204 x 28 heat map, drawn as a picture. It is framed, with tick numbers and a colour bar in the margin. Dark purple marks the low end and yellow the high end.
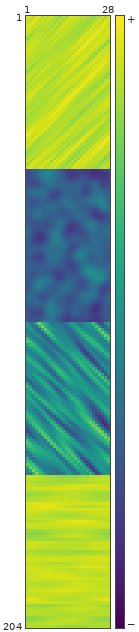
The table splits into 4 rows of 1 panel. Panel 1,1: very high, slanting up to the right, faint in contrast. Panel 2,1: low, blotchy. Panel 3,1: middling, slanting down to the right, strong in contrast. Panel 4,1: very high, streaked across, faint in contrast.
